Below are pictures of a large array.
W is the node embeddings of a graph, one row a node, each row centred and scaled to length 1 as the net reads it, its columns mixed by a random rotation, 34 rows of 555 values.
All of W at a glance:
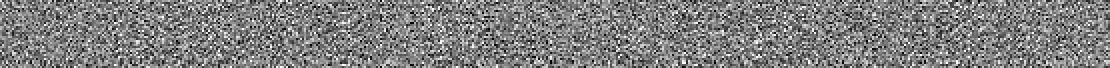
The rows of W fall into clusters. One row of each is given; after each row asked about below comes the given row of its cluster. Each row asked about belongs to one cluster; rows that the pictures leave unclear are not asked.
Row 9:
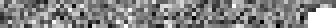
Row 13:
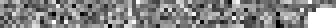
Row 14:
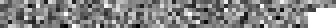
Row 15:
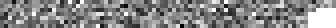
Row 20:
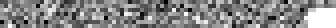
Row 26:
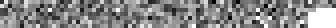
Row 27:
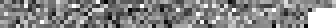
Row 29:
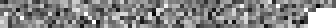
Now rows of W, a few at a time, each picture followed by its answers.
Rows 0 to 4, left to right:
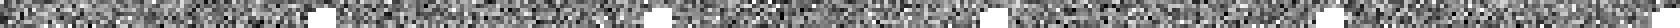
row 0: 9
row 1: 26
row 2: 27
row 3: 29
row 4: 14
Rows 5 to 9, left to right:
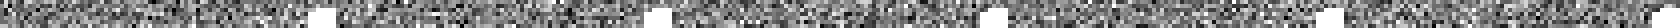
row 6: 15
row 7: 9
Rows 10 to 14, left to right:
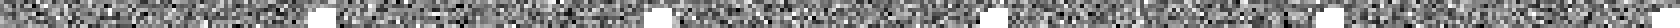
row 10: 20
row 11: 15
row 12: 29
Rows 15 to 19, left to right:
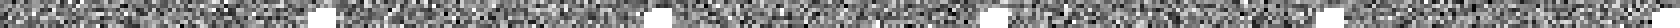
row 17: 20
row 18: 13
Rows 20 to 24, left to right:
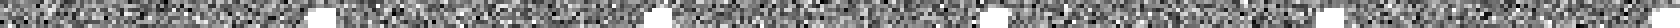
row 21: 29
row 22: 26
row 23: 13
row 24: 20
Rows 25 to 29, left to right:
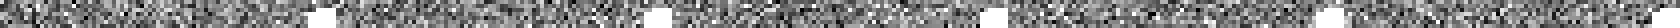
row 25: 14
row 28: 20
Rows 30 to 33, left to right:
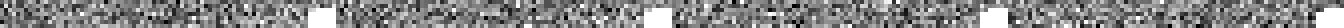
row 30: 26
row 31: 26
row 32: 15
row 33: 9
